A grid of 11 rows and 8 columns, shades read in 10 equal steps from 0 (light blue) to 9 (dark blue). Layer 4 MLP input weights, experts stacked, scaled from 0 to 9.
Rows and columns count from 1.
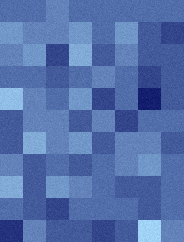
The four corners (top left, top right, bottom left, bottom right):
5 5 8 4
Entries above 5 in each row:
0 2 4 3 3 3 3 2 3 3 5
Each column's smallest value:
1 2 3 2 4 3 0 4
